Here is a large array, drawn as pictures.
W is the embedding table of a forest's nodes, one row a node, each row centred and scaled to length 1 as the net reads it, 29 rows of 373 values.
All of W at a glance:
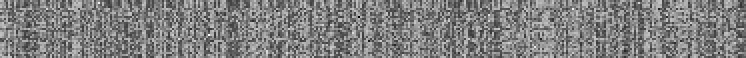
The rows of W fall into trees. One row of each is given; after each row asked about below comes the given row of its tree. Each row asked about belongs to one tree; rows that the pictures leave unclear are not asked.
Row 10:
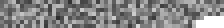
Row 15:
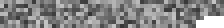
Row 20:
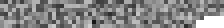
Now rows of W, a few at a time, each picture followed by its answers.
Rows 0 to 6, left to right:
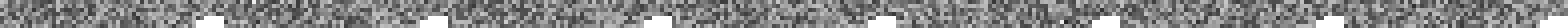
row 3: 15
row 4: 20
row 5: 15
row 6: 10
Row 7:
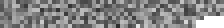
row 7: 10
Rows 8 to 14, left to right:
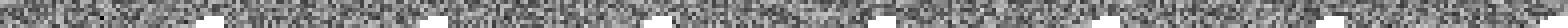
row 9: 10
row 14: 20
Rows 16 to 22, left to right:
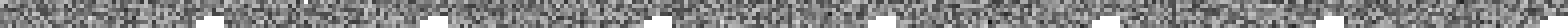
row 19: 10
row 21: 15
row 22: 15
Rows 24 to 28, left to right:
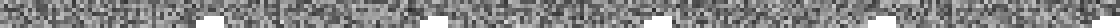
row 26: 20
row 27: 15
